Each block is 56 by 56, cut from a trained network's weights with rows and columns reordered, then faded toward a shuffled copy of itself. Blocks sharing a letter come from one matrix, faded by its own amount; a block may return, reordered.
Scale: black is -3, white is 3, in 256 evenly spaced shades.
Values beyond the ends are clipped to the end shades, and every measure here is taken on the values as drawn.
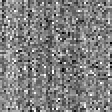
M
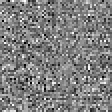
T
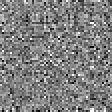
T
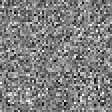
T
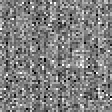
M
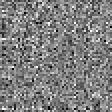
T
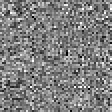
T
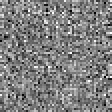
T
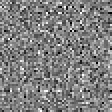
T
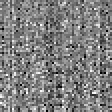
M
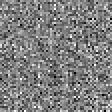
T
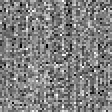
M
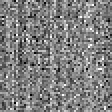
M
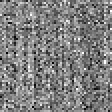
M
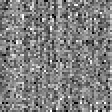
M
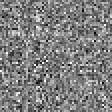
T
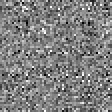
T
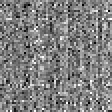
M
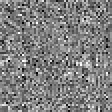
T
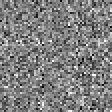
T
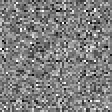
T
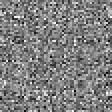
T
